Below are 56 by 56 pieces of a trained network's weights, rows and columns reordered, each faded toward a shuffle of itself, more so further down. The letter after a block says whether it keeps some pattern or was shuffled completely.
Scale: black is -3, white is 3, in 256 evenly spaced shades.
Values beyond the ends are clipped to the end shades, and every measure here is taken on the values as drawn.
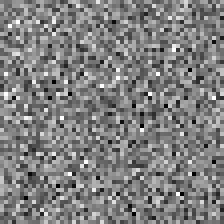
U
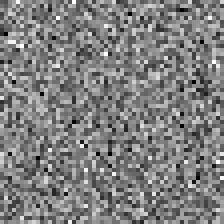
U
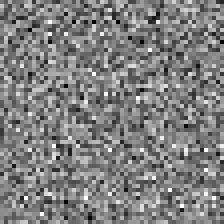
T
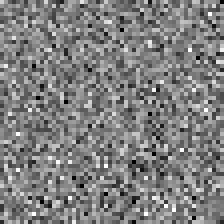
U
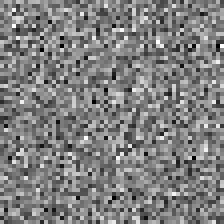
T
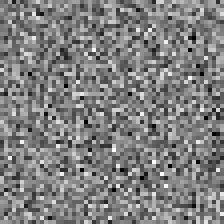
U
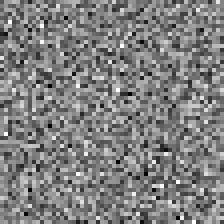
U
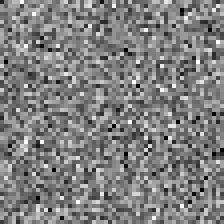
U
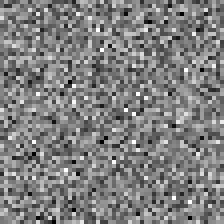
U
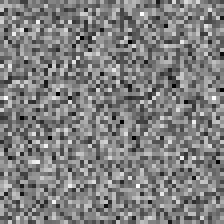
U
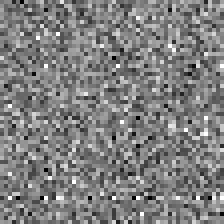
T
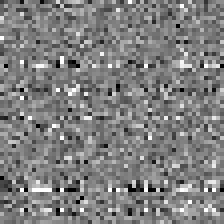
T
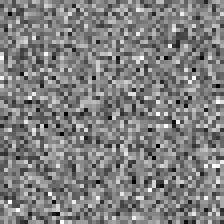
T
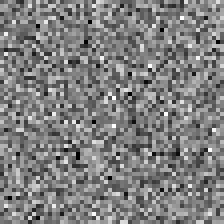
U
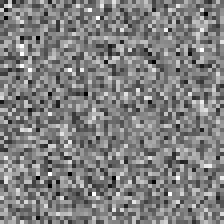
T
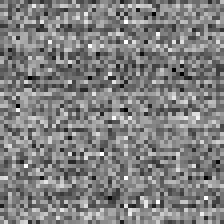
T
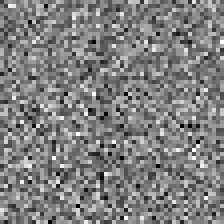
U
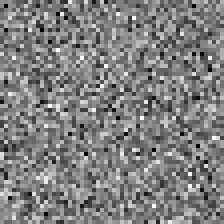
U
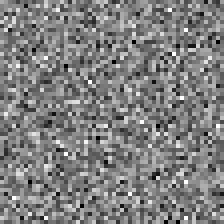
U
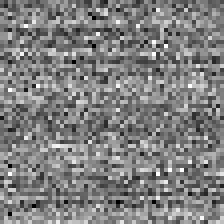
T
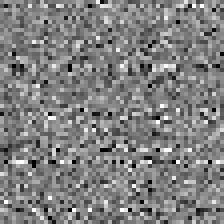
T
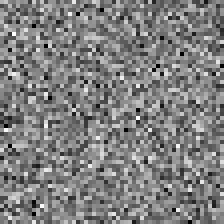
U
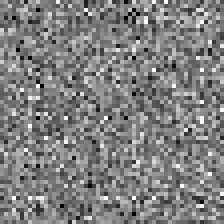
T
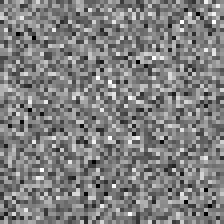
U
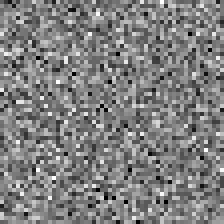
U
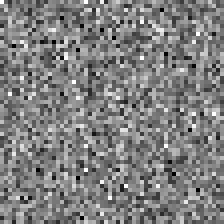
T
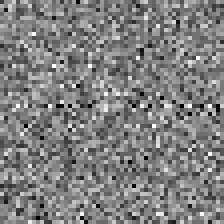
T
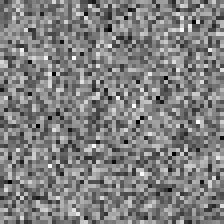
U
